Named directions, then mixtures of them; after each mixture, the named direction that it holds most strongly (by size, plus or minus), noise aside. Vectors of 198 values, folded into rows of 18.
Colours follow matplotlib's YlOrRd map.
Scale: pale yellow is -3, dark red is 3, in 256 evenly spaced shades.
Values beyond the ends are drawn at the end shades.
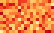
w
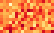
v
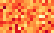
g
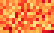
v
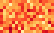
v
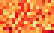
v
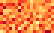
w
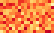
w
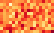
v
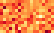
g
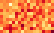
v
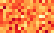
g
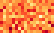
g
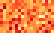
g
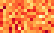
g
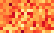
v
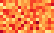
w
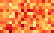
v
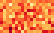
v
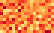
w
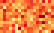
g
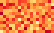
w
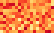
w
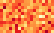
g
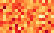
g
